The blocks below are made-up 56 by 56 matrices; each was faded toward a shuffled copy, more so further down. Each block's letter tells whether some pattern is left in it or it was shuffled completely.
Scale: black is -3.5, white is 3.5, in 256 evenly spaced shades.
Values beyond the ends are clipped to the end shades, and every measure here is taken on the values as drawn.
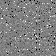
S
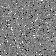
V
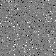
S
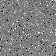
V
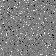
V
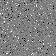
V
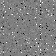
S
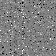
S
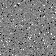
V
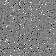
S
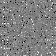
S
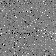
S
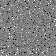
V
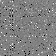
S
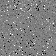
V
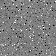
V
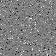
V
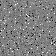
V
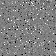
S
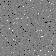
V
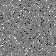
V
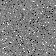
V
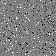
V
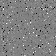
S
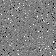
S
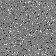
V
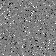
V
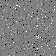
S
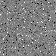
V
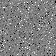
V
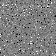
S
